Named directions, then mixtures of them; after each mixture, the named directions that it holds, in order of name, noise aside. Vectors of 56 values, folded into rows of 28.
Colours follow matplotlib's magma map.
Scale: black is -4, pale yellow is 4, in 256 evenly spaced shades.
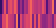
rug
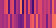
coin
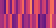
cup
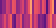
cup, rug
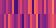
coin, cup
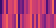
rug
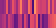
coin, cup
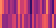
cup, rug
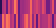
rug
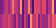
coin, cup, rug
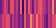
coin, rug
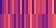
coin, cup, rug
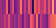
coin, cup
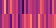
coin, cup, rug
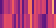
coin, cup, rug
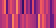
cup, rug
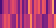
coin, cup, rug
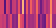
coin, cup, rug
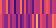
coin, rug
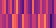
cup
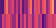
coin, cup, rug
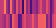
coin, cup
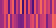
coin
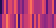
rug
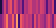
rug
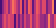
coin, cup, rug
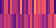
coin, cup, rug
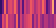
rug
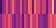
coin, cup, rug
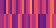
cup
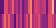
coin, cup, rug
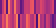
coin, cup, rug
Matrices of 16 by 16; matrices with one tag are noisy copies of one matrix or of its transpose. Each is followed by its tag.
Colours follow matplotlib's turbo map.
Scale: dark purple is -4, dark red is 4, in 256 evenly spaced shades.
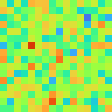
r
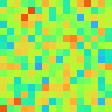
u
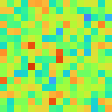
r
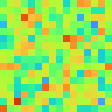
u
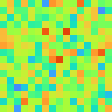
r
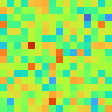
r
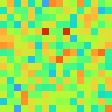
r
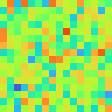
r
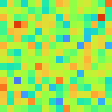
u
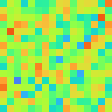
u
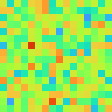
r
